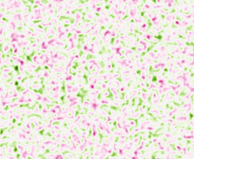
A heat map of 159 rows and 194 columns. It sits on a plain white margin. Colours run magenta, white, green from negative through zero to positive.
No overall slope runs across the table. The field is mottled with small blotches. No seam splits the table. On average the colour sits 50% of the way up the scale. No regular stripes run through it. The histogram is bell-shaped.
